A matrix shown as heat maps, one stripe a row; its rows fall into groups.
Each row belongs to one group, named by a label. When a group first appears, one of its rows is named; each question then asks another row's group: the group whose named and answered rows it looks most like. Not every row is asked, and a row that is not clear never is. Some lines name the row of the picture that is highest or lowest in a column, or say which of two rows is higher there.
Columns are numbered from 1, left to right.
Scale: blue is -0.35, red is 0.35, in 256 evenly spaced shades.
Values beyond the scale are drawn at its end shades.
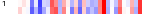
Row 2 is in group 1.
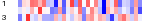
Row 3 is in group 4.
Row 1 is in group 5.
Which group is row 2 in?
5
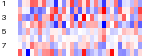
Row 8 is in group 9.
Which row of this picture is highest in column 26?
2
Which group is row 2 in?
1
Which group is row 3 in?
9
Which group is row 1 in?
5
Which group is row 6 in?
1
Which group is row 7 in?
5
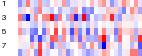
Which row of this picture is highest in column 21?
6
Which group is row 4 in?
1
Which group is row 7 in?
5
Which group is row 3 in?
9
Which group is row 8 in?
4
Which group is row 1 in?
4
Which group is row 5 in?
1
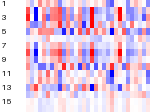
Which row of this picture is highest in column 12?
10
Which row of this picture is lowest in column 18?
10
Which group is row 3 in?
9
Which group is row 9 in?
9
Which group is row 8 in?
9
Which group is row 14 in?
4
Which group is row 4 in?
9
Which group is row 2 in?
9
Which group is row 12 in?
5
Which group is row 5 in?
5
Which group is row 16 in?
1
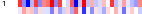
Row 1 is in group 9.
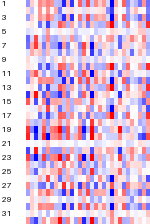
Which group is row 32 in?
9
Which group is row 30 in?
5
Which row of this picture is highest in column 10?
27
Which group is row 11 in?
4
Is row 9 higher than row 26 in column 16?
No
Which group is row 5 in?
4
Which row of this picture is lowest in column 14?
27
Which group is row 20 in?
9
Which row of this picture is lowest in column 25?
27
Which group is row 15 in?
9
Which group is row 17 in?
1
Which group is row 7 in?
4
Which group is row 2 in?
5
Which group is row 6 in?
4
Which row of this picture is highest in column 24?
19
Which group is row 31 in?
1
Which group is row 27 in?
1
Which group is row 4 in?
1
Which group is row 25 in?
9
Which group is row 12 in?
5
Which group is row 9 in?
1
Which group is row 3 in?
5
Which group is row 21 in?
4
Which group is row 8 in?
4
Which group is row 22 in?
4
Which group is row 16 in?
5
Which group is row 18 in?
9
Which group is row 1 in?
5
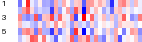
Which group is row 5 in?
4
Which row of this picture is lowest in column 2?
3
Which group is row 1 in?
4
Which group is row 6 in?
5
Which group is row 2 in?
4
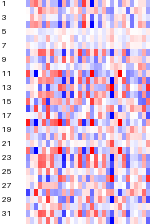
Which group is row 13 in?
1
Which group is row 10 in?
4
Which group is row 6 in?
4
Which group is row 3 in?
4
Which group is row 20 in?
1
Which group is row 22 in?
9
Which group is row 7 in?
1
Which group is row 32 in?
5
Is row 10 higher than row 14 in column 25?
No
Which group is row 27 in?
5
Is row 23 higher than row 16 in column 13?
Yes
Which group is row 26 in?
1
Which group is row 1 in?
4
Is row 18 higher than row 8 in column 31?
Yes
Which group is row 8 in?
5
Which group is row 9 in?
1
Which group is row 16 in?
4
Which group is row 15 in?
9
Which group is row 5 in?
1
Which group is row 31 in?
5
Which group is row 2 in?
5
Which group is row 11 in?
9
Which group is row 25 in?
5
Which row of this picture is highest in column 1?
18
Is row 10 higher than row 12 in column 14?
No
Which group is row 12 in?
5
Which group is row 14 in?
5
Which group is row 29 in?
5
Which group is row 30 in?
9
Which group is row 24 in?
5
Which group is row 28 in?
4
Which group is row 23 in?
5
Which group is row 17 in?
5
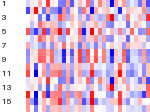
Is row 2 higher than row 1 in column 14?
No
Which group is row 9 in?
5
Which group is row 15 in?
9
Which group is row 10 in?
9
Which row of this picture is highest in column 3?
2
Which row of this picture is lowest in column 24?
2
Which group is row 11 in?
9
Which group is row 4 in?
5
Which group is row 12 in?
5
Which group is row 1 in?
5
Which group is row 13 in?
1
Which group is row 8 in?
5
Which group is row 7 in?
1
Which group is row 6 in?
5
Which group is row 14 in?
9
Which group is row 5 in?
9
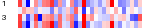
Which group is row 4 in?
9
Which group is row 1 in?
9
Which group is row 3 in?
9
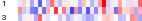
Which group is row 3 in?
4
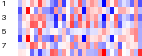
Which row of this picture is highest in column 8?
7
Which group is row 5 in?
4
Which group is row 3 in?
5
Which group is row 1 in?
5
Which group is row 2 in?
4
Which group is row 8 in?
1
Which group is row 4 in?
5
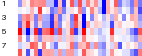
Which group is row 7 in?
5
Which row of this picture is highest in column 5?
5
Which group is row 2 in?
5
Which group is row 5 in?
9
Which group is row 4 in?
4
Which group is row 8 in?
9
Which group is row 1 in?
5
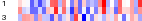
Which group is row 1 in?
1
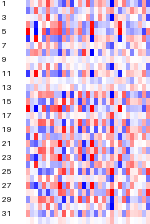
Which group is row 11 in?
4
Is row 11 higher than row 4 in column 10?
Yes
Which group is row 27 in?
9
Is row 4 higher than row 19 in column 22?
No
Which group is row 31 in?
1
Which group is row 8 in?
4
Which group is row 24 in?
4
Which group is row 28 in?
1
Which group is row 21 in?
9
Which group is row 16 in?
9
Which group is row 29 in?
5
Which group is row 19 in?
1
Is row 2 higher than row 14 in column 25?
No
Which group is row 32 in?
1
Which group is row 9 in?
1
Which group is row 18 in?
5
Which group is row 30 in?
5
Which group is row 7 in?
5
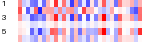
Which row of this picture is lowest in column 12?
2
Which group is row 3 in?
1
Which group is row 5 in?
1
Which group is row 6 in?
1
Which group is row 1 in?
1
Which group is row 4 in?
1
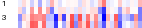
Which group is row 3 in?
5
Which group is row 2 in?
5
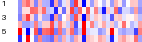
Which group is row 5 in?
9
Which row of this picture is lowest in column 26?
2
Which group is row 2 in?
5
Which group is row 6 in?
4
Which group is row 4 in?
9
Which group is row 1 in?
4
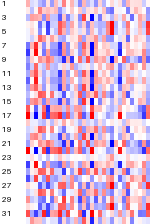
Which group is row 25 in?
5
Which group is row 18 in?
1
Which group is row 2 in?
5
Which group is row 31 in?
9
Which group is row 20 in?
4
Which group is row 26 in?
4
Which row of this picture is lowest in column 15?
31
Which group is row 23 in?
1
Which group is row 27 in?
1
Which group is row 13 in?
4
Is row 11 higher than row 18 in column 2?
Yes
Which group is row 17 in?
9
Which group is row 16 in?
9
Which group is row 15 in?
4
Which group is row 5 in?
1
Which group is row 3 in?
4
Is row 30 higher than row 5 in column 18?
No
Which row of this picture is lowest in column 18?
29
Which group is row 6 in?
5
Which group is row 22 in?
9
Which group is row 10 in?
4
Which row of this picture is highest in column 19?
31
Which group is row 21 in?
5
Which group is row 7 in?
4
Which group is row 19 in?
5
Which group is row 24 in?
4
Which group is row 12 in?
4
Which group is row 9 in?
5
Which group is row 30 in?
1
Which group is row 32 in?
4
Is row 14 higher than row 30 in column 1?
No
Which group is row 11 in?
4
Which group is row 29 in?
1
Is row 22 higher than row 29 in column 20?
Yes
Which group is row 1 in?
1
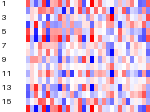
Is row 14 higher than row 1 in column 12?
Yes
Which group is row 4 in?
4
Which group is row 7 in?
5
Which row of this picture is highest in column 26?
3
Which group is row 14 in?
4
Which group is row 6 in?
9
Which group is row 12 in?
1
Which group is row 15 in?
5
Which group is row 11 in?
5
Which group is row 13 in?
4
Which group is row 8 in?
5
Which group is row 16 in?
9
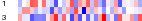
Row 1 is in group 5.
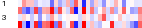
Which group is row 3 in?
1
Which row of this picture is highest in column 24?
4
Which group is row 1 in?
4
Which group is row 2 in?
9
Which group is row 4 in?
9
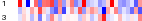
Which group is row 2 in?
5
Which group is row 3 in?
1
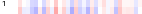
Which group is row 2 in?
1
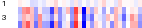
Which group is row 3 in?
4
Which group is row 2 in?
4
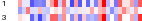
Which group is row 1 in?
1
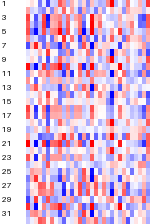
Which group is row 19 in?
4
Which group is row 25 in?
4
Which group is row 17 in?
9
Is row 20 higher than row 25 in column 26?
Yes
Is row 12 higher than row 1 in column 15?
No
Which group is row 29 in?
4
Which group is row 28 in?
5
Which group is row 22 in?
1
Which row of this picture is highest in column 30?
29
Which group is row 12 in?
9
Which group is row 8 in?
5
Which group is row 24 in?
4
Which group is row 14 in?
5
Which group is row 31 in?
4
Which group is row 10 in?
9
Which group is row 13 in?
4
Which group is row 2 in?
1
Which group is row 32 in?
5
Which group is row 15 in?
5
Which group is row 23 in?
9
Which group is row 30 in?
9
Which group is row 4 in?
9
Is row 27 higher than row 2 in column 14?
Yes
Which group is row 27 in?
5
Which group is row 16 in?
9
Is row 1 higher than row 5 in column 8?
No
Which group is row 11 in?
5
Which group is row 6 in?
1
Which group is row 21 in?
9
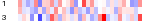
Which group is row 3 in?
1
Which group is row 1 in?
9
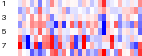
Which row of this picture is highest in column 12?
8
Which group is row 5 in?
5
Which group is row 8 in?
1
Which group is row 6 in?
9
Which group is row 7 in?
9
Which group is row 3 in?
5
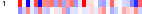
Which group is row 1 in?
9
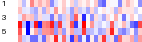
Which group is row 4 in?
9
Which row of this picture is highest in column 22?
6
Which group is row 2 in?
1
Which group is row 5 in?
9
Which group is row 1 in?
5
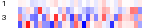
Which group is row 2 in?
4
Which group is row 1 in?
1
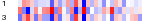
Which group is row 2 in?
9
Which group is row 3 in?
4
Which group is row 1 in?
4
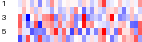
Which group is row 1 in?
1
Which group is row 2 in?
4
